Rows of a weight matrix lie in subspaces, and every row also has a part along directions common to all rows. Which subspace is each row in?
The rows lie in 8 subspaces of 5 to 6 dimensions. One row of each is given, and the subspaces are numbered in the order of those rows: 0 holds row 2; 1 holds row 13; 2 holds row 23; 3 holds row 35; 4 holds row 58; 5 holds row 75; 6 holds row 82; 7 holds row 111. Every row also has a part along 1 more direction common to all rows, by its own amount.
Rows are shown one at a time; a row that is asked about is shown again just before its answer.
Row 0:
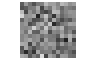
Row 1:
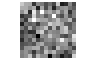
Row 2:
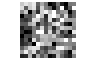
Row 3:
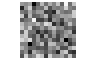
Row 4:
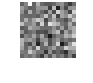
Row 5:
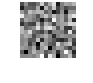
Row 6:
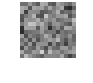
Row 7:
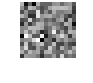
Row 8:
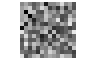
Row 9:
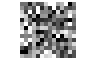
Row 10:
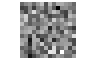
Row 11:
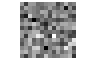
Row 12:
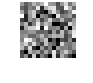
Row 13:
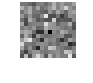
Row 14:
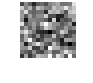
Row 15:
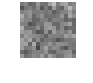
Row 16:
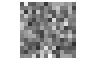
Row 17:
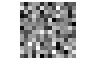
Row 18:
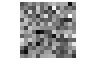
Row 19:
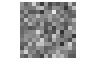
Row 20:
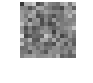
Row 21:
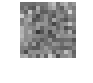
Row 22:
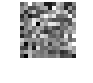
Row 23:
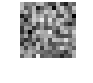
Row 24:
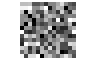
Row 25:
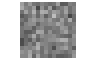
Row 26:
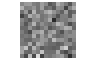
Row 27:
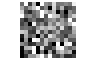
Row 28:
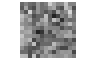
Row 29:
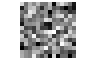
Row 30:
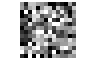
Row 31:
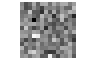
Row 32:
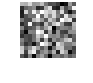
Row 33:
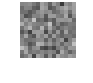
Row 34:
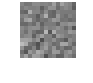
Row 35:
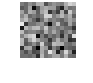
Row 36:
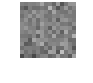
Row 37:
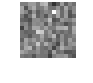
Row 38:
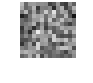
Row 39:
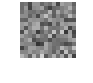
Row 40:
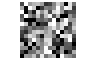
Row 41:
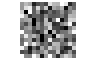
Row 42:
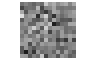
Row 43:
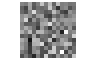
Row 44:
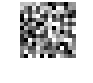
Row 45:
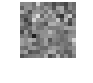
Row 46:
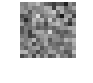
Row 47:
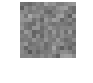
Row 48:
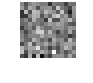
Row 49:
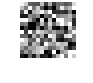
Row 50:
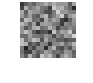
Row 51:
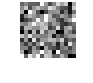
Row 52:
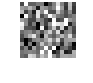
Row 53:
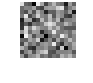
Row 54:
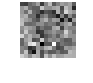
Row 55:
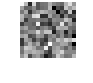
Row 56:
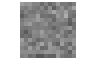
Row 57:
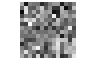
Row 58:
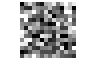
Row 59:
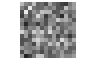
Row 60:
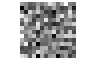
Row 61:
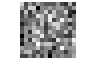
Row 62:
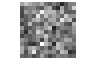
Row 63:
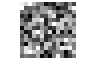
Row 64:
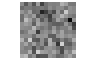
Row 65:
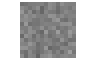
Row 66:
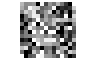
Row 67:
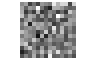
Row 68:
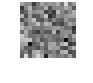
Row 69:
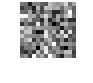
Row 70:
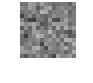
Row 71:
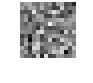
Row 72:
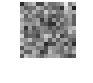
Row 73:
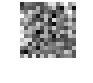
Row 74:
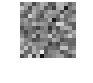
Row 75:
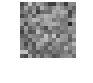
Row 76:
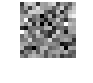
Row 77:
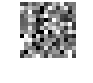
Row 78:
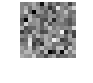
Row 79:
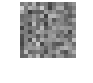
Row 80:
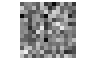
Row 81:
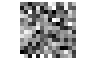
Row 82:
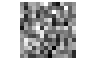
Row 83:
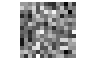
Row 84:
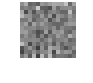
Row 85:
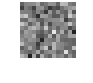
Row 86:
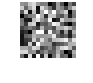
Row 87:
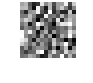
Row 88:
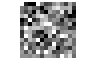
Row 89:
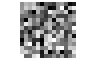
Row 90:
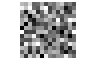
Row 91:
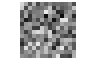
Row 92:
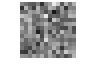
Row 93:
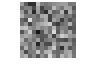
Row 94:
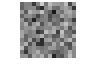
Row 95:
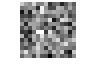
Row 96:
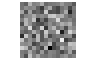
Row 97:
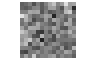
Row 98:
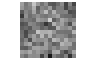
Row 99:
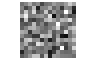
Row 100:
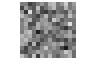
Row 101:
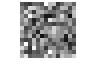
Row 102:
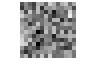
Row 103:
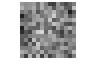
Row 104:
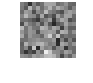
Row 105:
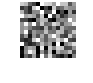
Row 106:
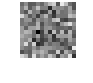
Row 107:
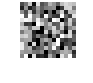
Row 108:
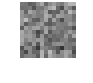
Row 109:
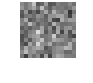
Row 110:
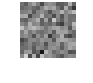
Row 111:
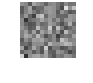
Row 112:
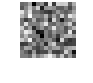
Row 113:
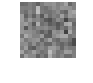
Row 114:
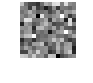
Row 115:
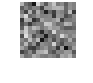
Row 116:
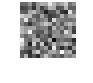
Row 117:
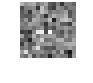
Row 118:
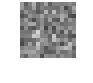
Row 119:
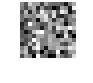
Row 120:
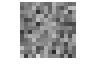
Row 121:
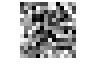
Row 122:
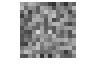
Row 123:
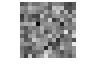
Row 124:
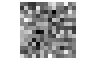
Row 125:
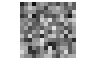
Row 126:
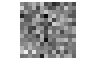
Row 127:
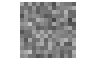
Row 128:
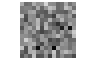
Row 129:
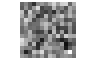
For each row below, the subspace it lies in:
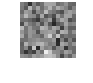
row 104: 5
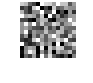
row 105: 0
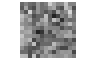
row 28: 0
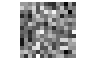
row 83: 3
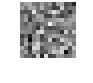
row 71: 3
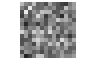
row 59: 7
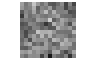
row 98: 1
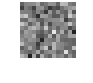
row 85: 3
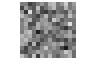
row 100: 7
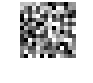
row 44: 4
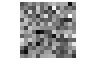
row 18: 5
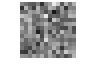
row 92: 6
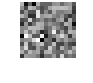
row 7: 4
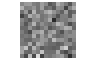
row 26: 7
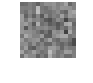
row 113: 4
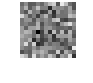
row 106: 3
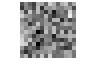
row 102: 2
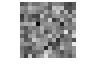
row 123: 5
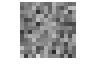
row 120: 7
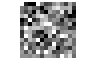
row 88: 4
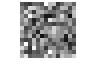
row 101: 5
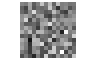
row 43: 3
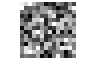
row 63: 5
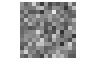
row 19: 2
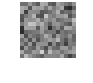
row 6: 7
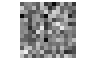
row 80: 6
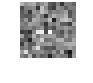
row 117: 1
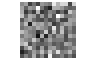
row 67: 0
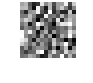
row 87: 7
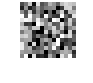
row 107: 5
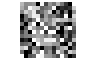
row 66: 7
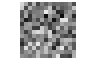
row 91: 5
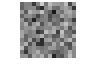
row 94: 2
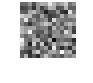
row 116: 3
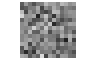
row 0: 6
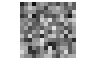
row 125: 5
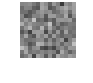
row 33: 1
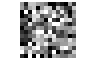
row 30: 0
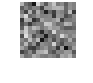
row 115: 4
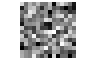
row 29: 1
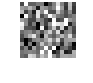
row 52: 6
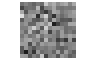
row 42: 6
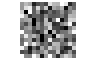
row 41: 3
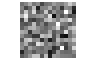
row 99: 4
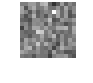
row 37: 6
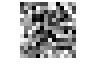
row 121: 2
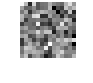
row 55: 5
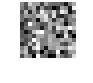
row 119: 6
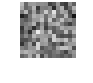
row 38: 2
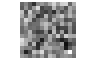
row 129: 7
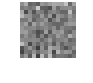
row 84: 0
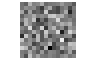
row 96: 1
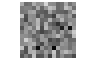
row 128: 6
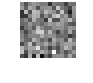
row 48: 0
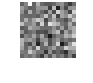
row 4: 5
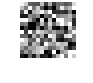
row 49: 7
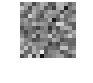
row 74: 7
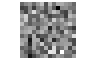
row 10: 3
